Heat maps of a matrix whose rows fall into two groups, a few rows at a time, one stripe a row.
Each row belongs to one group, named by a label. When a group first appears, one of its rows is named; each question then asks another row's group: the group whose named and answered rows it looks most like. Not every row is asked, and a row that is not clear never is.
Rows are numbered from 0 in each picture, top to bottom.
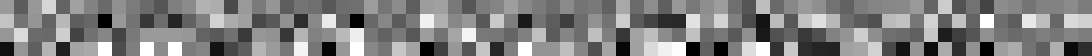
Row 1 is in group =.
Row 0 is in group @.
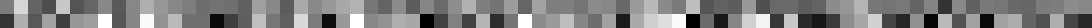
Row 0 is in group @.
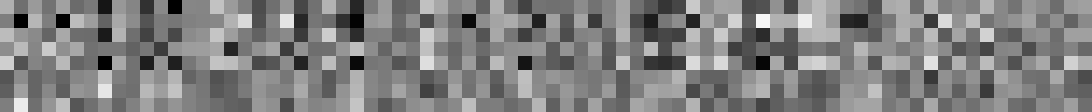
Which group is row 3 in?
@
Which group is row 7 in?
@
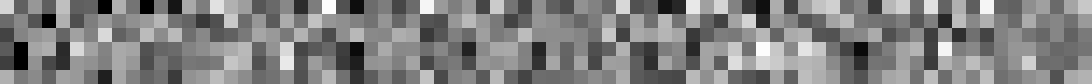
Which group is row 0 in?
=
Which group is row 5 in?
=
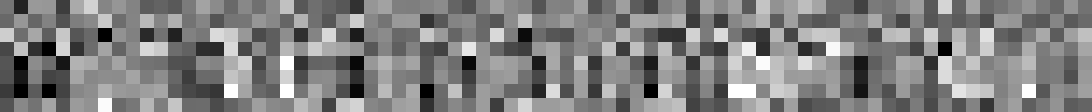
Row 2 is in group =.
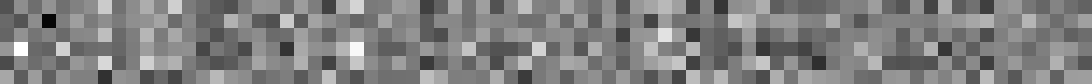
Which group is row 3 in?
@
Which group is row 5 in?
=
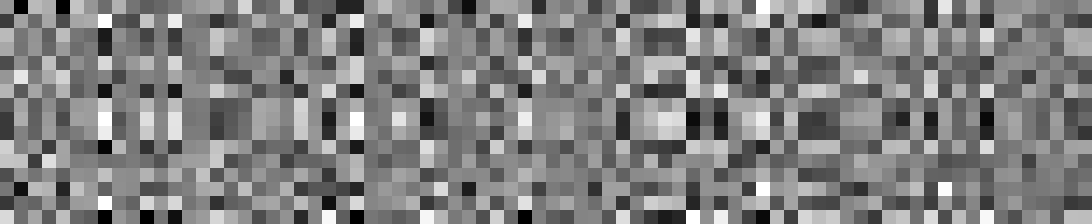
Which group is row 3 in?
=
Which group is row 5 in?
@
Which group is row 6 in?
=
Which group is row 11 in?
@
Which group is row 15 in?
=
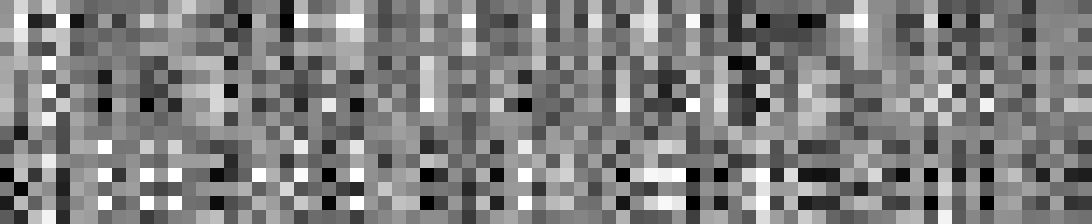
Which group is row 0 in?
@
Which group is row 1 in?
@
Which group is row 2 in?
@
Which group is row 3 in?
@
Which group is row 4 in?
@
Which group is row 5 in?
=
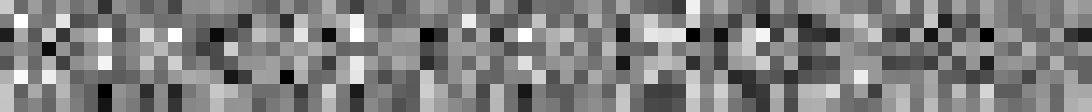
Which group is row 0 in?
=
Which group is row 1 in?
@
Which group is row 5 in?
@
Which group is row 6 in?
=
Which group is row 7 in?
=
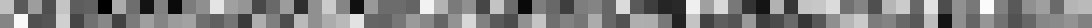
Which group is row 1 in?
@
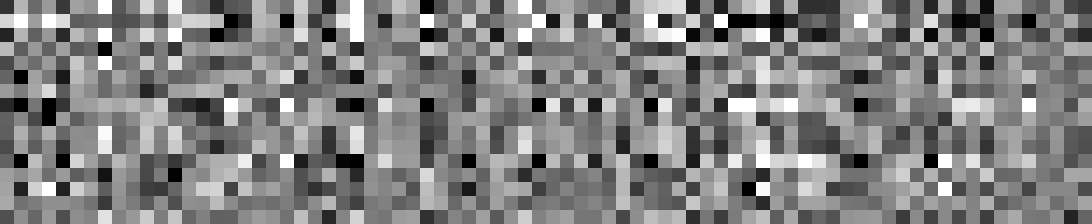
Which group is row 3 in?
=
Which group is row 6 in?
@
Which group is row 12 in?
=
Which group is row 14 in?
=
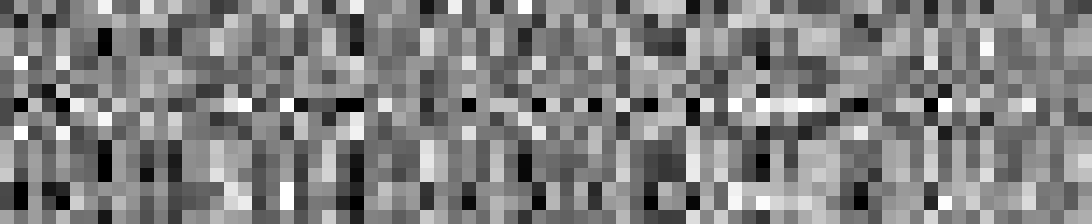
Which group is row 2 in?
=
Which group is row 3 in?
=
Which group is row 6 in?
@
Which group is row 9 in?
@
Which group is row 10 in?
=
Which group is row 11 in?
=
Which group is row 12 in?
=
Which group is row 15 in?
=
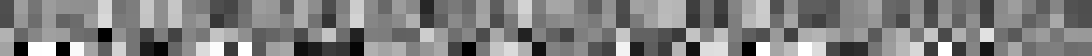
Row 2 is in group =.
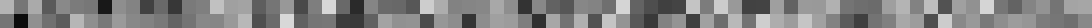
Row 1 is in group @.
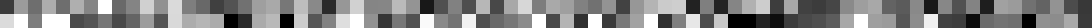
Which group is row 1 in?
@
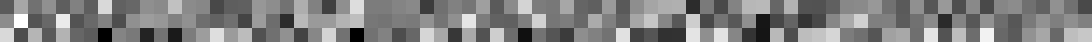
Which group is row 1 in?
@
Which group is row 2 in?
=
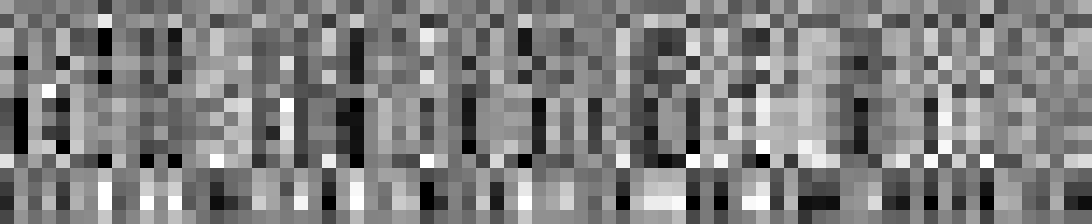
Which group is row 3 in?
=
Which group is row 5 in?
=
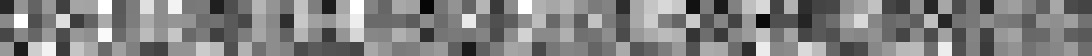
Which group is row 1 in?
@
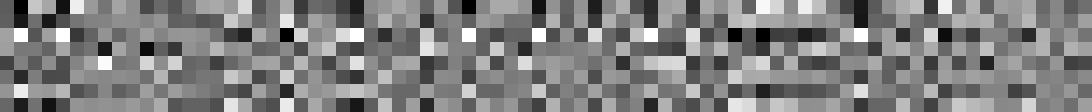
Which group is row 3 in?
=
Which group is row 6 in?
@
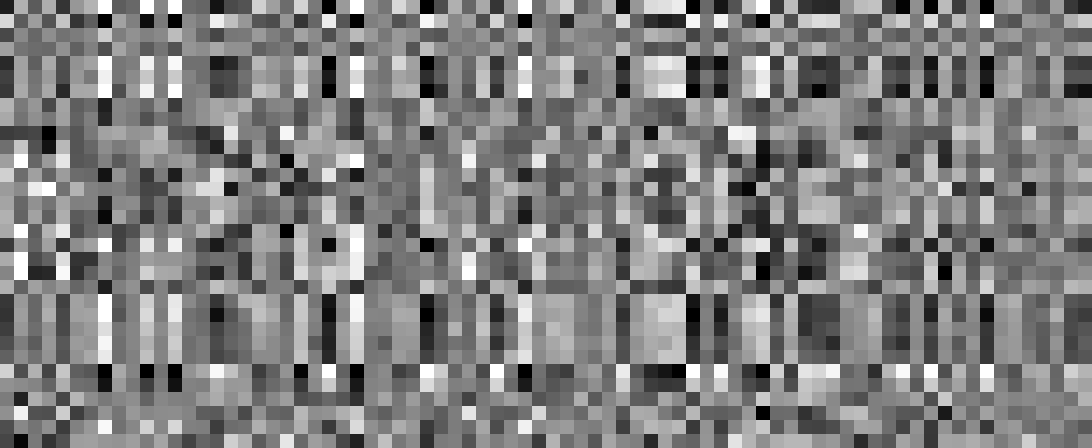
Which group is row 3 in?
=
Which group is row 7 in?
=
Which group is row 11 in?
@
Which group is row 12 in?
=
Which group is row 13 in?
@
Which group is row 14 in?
=
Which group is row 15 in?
=
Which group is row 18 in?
@
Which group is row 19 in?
@
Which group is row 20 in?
=
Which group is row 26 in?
=
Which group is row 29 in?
@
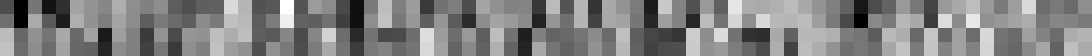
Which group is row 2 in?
=
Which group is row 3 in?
=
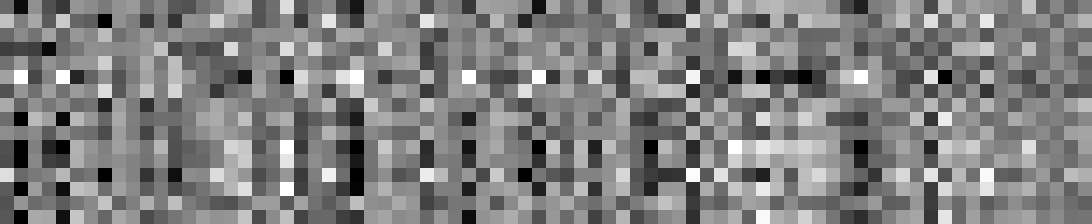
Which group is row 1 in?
=
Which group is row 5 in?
@
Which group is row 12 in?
=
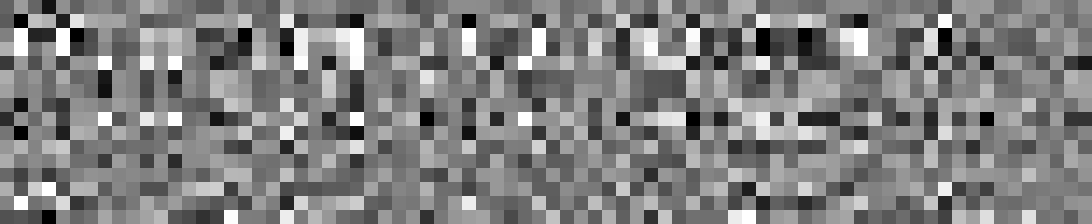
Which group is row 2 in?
@
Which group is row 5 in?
=
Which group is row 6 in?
=
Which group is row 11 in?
=
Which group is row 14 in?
@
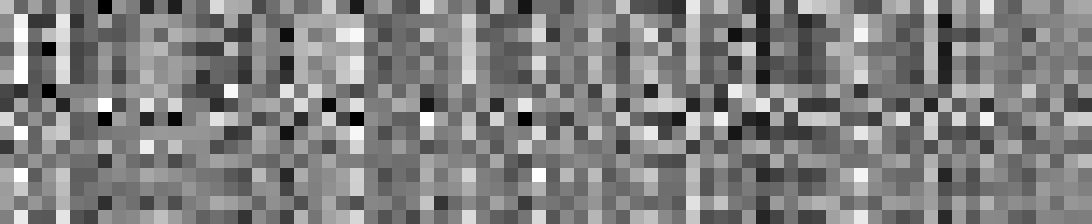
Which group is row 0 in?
=
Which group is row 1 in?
@
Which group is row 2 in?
@
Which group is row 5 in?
@
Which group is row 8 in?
=
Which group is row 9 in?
@
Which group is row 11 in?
=
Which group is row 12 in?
@
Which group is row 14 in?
=
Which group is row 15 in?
@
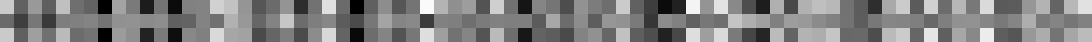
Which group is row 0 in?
=
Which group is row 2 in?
=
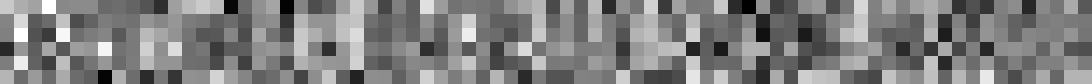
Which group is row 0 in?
@
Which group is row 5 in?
=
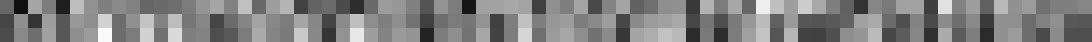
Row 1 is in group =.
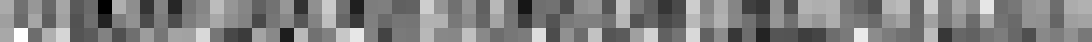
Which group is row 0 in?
=
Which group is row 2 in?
@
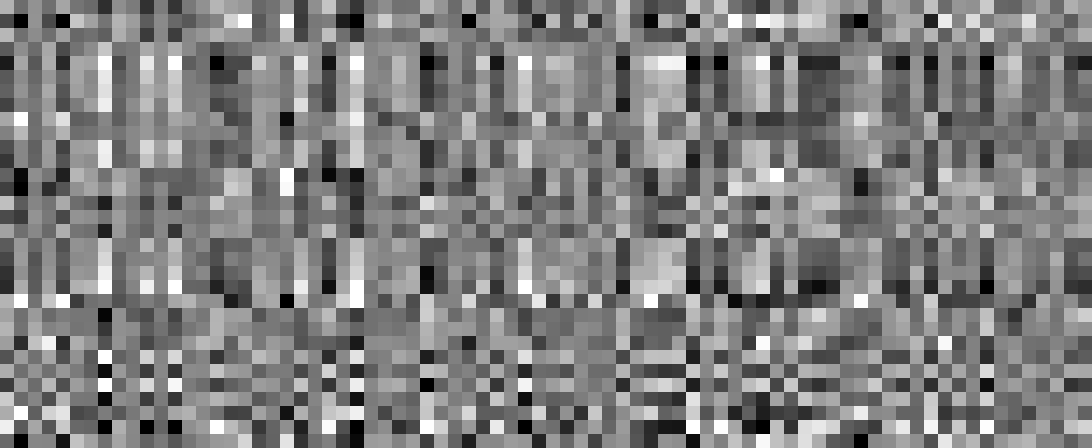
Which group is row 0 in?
=
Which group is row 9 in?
@
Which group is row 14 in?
=
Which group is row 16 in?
=
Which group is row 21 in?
@
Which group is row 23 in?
=
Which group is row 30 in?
=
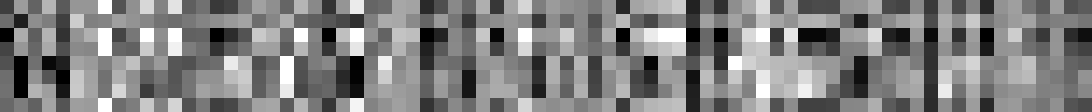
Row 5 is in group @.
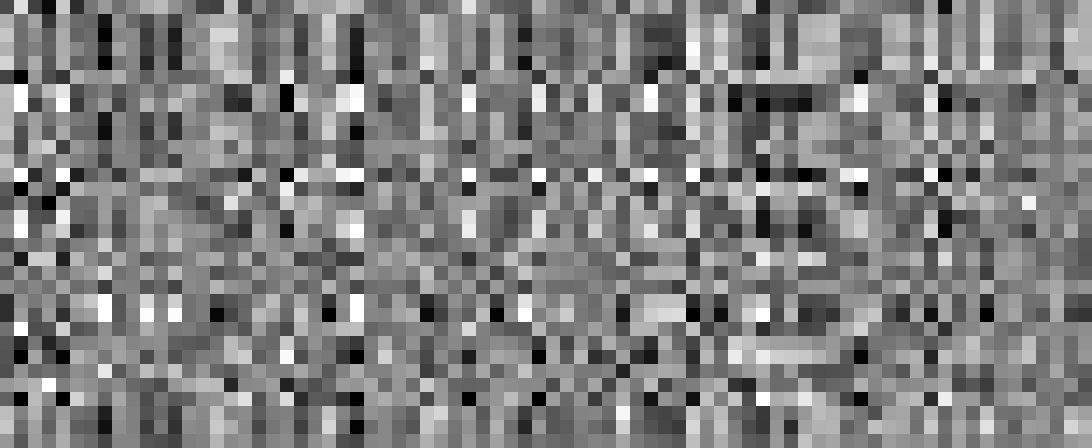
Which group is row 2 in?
=
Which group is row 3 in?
=
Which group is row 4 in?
=
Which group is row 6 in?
@
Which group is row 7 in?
@
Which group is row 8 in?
=
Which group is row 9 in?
=
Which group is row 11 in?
=
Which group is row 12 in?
@
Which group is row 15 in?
@
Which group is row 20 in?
=
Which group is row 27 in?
@
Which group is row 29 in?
=
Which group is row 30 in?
=
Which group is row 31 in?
=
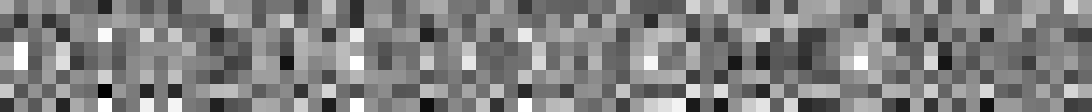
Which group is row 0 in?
=
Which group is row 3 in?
@
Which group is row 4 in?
@
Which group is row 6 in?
=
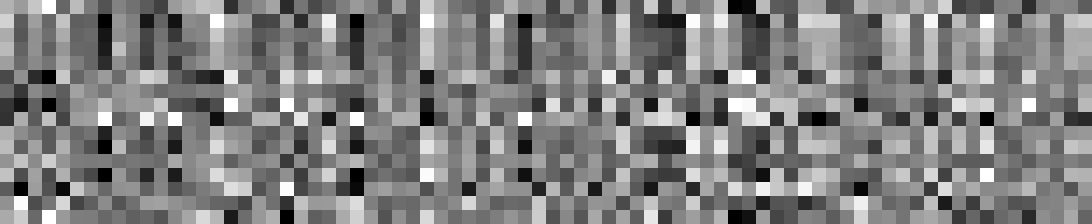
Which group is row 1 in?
=
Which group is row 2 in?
=
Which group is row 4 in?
=
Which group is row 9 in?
=
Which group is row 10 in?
=
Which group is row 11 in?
@
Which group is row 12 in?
=
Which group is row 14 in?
@
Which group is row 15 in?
@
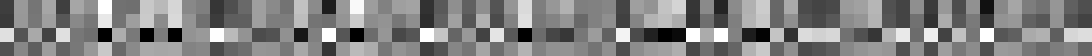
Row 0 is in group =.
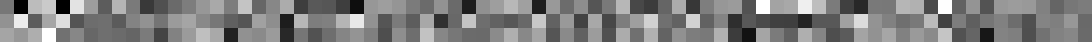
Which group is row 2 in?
@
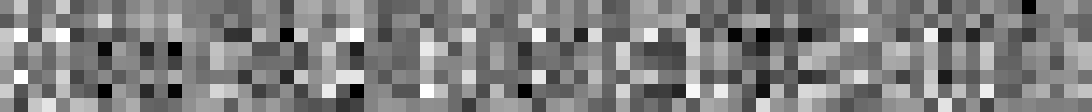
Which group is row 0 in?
@
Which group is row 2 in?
@
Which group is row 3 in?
=
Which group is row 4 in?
=
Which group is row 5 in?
@
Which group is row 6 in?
=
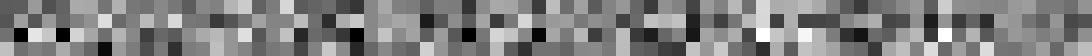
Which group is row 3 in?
=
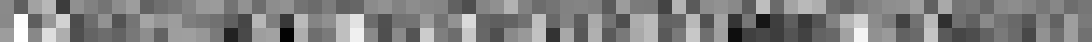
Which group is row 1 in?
@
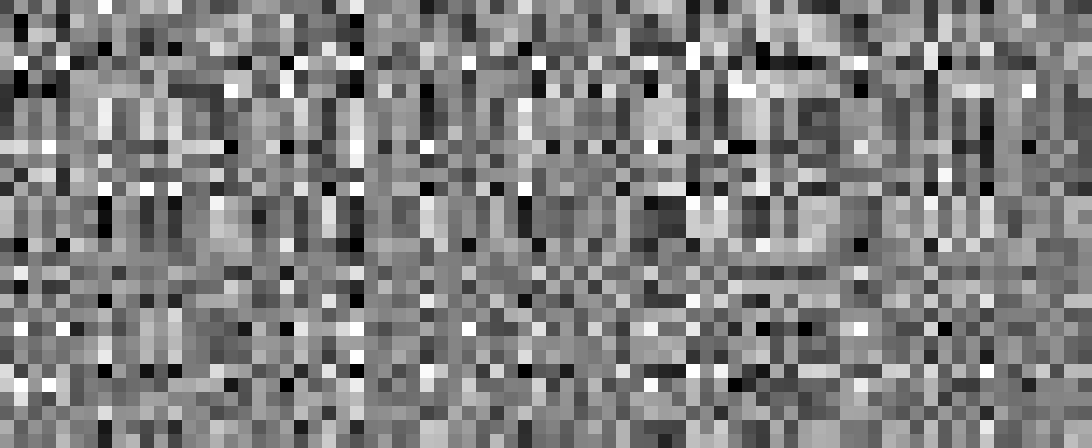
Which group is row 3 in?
=
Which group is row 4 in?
@
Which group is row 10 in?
@
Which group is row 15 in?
=
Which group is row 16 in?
=
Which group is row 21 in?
=
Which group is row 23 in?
@
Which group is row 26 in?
=
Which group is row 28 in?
@
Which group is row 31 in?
=
